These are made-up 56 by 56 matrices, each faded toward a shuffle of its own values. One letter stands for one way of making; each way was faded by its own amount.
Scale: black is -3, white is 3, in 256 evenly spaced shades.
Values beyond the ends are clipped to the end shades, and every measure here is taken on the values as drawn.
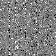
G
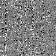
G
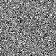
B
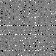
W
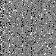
G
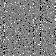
G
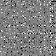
W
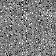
G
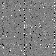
W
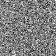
B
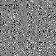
W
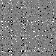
W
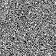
B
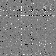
W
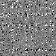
W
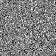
B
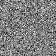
B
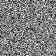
B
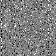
G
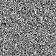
B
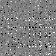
W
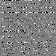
W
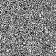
B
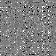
W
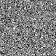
B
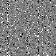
G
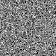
B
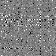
W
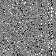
G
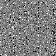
G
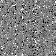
G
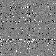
W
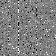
G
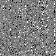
G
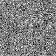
B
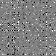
W
